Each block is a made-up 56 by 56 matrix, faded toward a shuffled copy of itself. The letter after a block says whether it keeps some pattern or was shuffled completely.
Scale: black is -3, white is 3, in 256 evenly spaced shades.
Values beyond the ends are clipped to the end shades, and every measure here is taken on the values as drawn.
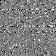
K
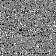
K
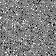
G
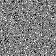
G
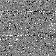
K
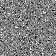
G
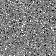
G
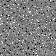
G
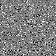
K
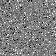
G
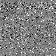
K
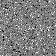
G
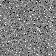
G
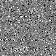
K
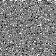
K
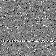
K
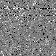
K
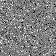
G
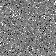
G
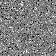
G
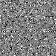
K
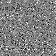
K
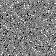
G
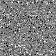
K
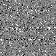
K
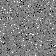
G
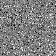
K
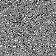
K
